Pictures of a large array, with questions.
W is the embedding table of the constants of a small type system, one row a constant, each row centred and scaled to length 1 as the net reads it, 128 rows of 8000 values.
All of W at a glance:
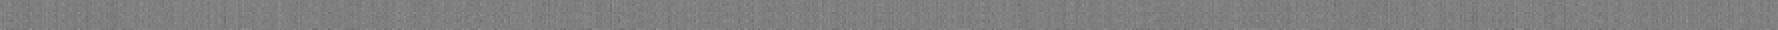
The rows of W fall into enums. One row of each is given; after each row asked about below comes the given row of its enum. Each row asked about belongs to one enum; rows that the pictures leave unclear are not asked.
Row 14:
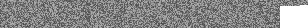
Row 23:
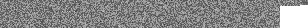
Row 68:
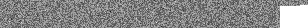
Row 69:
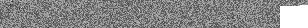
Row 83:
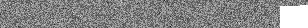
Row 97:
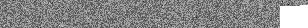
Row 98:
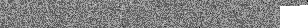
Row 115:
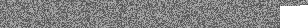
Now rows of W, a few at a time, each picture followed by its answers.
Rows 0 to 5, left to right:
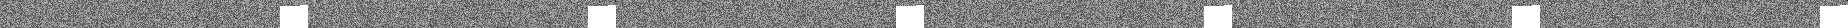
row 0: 97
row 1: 98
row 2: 115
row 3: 97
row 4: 98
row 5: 83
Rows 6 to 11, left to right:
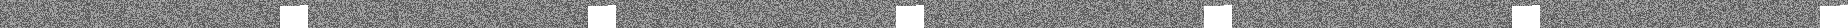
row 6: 14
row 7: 14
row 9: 68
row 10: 115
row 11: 68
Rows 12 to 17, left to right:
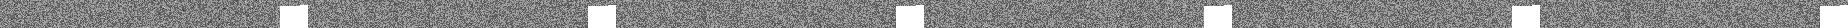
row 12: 68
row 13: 115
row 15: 97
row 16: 23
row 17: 14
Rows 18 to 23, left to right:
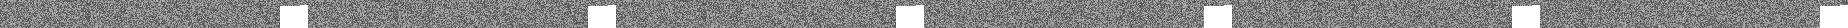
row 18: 14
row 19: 14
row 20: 14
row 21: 97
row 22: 115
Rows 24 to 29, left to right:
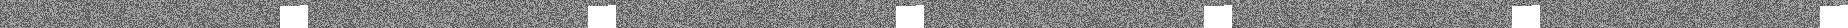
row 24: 14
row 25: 23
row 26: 97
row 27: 23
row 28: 98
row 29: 97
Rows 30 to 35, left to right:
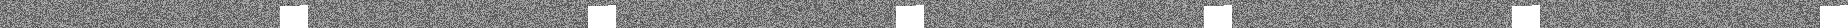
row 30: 97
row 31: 115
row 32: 68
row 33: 97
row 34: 83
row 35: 14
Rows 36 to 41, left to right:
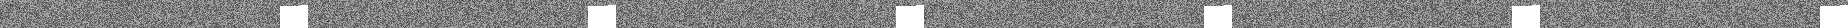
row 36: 69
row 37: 68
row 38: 97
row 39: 69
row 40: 68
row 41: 14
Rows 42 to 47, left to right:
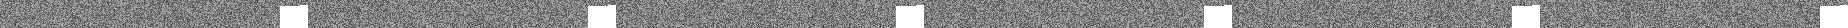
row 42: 83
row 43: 23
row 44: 97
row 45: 23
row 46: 97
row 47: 14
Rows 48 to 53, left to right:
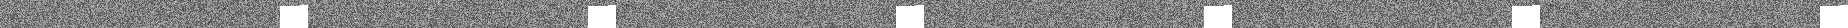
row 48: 68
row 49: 98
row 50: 69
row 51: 97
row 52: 23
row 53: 69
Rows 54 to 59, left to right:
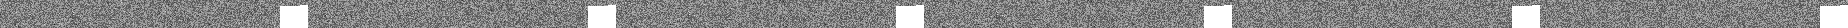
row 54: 83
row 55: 68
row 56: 83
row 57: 83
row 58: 115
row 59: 115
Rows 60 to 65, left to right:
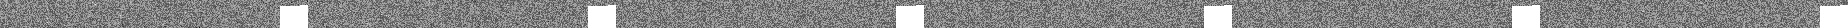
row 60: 98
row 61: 83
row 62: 115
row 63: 115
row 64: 115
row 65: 23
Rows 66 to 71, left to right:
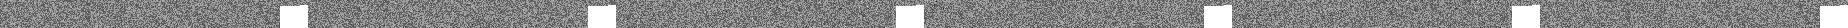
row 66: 14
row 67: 23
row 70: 68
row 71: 14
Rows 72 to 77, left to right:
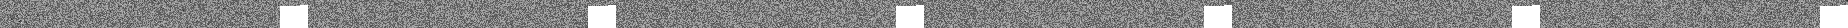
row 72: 68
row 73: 115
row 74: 23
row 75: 23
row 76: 23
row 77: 83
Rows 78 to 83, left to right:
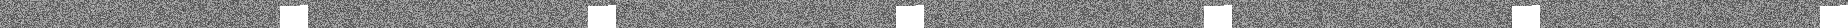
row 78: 68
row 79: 23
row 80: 69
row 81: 68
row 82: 14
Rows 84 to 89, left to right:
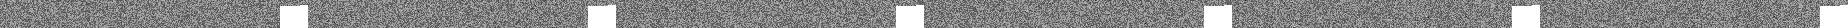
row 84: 115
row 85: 68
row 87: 23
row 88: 97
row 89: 97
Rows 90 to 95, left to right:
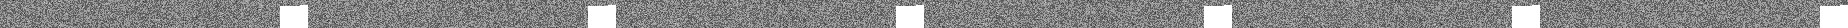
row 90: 97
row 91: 68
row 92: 83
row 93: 83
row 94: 83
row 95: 23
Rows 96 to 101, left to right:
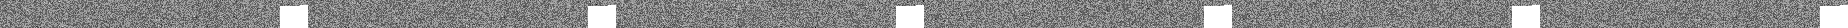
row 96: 97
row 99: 68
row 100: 68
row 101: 97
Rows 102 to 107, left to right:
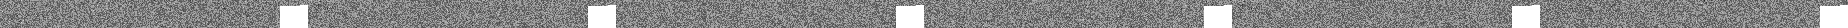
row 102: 68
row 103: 69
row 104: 14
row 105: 97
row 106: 69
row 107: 23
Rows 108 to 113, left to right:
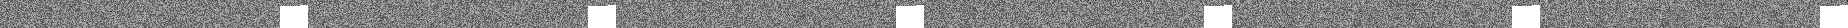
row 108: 23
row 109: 83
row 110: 115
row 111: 23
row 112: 98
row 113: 98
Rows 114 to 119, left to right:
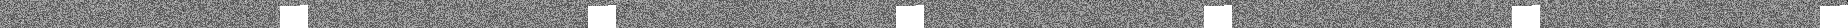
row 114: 68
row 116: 69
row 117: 23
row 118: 97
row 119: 98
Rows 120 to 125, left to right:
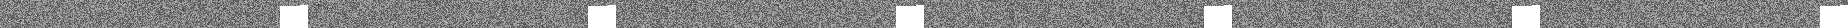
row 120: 68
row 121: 69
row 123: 14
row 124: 14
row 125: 23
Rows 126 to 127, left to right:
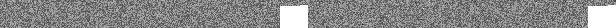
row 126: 115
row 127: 83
